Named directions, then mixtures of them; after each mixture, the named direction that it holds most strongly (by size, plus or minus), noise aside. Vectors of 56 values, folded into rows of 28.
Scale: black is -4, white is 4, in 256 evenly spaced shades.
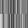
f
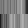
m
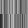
f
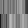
m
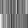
f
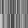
f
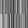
f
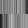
m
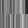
m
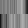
m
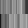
m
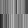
m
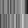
m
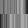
m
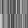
f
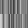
f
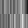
m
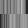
m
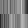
m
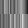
m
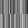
f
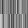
f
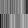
m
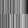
m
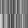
f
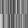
f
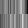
m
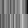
m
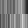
m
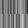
f
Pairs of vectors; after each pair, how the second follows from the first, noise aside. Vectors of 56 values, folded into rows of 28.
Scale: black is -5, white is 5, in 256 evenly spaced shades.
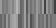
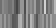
negated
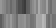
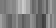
negated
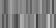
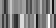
scaled up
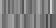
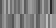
negated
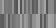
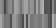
shuffled
